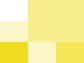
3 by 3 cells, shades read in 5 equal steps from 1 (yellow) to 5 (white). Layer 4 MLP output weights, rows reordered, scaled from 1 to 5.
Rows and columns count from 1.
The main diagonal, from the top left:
5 3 2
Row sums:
11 10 7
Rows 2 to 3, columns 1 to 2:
4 3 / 1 4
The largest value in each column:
5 4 3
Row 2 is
4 3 3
